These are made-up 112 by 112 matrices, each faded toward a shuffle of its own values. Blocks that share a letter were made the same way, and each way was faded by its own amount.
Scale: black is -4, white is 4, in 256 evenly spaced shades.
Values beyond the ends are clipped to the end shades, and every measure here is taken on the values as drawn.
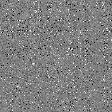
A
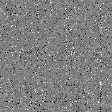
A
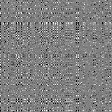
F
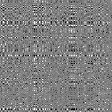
F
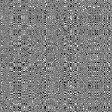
F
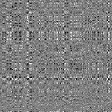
F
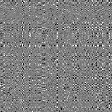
F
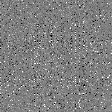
A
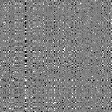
F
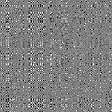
F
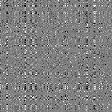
F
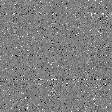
A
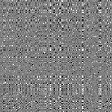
F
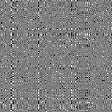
F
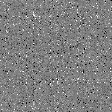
A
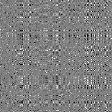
F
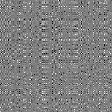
F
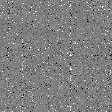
A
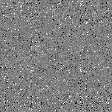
A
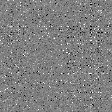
A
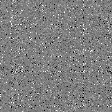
A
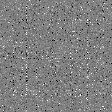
A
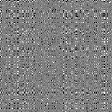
F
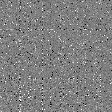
A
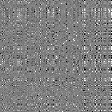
F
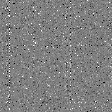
A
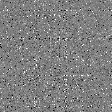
A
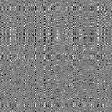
F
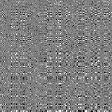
F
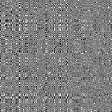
F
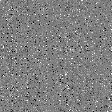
A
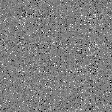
A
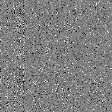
A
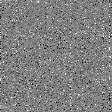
A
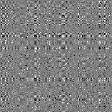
F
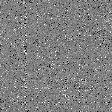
A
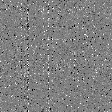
A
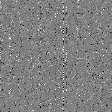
A
